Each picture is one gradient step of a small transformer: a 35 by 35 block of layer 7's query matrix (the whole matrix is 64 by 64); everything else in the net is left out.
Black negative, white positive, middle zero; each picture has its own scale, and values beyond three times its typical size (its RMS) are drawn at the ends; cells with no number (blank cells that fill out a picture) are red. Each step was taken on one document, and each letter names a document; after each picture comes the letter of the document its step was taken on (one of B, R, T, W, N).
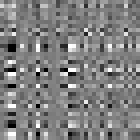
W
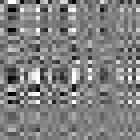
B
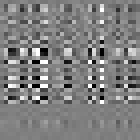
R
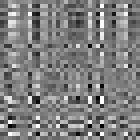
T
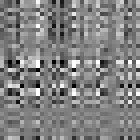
B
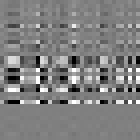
B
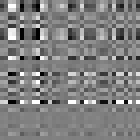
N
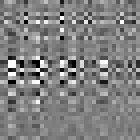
N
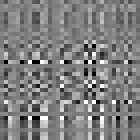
R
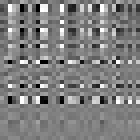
R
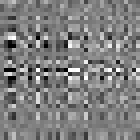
W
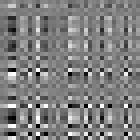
W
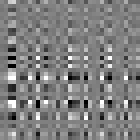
W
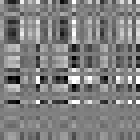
B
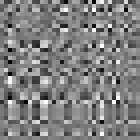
R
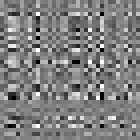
T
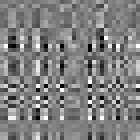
R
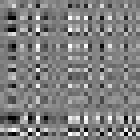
W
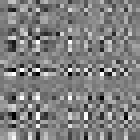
W
